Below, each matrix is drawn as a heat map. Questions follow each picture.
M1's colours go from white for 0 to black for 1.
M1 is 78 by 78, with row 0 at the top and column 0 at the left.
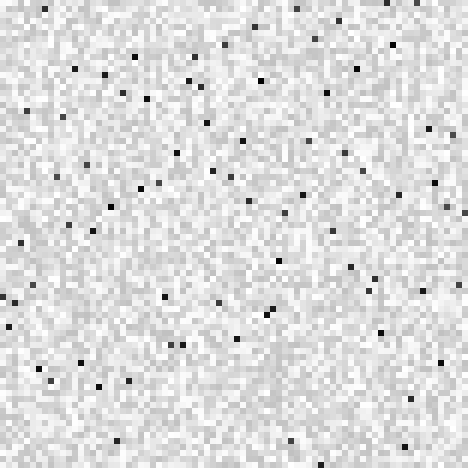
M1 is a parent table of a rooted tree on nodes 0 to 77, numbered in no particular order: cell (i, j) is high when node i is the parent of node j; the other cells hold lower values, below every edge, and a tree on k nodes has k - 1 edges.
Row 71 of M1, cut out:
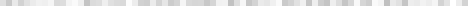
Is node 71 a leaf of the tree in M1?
yes
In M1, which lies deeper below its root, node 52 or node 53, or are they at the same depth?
node 52
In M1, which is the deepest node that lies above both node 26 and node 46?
57
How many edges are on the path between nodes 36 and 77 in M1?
9
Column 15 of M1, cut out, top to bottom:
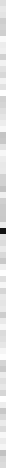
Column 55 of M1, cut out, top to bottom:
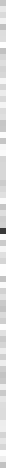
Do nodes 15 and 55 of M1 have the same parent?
yes
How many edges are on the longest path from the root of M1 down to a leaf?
10
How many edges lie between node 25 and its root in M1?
0
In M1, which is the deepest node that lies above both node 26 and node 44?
57
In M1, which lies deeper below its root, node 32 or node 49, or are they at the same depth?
node 49
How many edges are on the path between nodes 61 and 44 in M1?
3
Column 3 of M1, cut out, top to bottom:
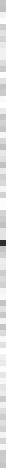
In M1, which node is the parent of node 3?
40
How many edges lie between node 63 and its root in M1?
4
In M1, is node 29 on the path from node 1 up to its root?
yes
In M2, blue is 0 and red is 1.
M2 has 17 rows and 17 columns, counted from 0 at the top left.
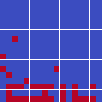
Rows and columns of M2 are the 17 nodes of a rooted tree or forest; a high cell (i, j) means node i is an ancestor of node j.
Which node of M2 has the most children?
14
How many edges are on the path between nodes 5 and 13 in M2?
3
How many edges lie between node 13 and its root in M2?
1
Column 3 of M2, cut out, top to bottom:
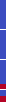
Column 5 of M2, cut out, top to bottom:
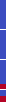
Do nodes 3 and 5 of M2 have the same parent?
yes
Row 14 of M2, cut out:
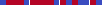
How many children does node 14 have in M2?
5
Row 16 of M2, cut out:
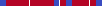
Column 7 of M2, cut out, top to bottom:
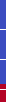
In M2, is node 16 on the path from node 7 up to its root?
yes
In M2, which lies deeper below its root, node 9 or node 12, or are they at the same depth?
node 12
